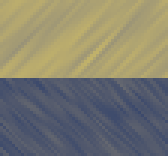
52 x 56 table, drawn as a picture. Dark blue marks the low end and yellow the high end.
It is made of 2 by 1 panels. Panel 1,1: high, slanting up to the right, faint in contrast. Panel 2,1: low, slanting down to the right, faint in contrast.
